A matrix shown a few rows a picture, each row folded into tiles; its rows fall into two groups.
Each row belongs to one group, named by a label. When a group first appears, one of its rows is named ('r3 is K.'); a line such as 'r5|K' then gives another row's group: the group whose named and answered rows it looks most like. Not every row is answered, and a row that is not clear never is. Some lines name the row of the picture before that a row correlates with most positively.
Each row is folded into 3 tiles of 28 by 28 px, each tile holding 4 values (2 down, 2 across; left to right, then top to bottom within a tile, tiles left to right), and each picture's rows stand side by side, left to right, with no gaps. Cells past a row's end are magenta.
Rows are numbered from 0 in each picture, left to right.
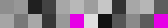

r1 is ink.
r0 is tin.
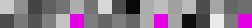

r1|tin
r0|tin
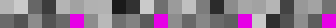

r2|tin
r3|ink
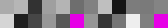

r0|ink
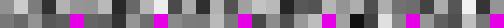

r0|tin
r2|ink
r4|ink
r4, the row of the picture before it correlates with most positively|1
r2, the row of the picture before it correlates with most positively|1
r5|ink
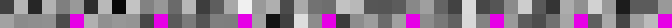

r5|ink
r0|ink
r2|tin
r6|tin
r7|tin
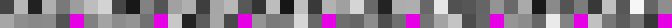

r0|ink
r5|tin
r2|ink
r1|tin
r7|ink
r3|ink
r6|ink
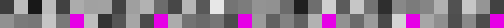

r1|ink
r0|ink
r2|ink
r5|ink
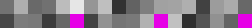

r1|tin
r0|tin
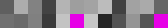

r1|ink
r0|tin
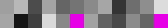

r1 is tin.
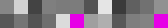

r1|tin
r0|tin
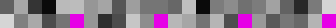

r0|tin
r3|tin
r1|ink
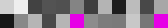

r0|tin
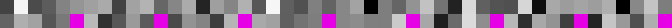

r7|tin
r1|ink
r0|tin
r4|tin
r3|tin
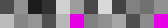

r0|tin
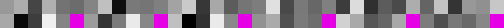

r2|ink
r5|tin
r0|ink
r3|tin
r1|ink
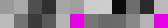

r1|tin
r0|tin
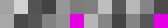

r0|tin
